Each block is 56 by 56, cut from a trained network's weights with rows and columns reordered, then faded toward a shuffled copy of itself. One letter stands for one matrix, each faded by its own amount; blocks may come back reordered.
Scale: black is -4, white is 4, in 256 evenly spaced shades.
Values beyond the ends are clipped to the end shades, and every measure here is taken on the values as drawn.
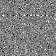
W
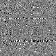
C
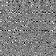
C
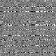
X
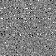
W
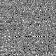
W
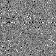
W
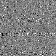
W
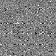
C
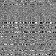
X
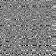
X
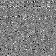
W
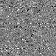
W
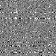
C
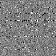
C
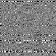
X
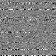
X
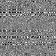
X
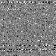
C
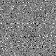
W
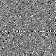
W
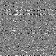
C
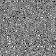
W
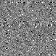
W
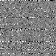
C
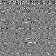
X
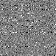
W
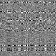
X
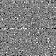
W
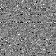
W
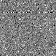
W
